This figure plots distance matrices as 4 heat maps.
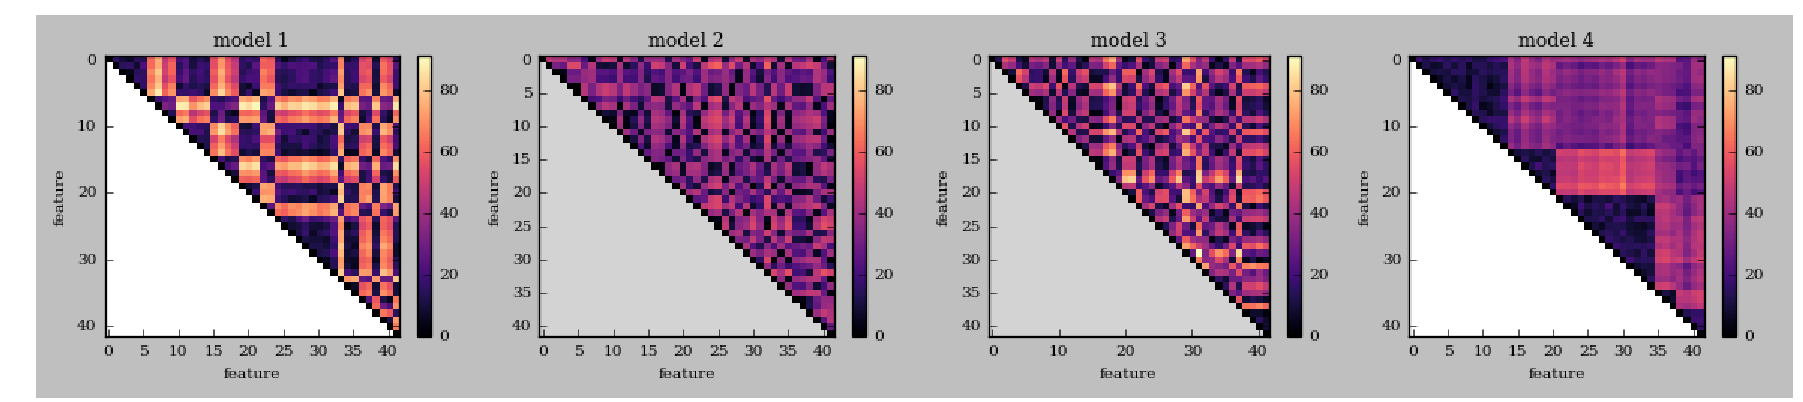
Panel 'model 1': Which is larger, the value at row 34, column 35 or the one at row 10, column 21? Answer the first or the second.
the second
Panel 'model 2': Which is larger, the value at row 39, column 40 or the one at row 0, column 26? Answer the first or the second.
the first
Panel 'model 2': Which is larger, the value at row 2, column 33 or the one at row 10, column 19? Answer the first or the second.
the first
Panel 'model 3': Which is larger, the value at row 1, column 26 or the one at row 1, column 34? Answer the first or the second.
the first
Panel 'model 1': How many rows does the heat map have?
42
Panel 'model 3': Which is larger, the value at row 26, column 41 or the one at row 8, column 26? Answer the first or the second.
the first
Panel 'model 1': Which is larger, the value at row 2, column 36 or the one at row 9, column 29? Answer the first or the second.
the second
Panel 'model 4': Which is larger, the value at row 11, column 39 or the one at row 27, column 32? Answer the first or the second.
the first
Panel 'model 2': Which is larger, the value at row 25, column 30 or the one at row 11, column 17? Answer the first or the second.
the first
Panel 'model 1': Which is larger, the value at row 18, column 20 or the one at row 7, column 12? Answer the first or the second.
the second
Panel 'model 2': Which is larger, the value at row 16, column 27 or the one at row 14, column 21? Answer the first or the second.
the second
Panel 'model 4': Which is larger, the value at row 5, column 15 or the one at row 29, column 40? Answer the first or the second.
the second
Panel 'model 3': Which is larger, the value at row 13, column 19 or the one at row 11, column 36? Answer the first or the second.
the second
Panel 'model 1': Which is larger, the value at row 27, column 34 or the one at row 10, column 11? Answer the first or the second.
the second
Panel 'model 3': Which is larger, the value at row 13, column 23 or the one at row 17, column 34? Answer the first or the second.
the second
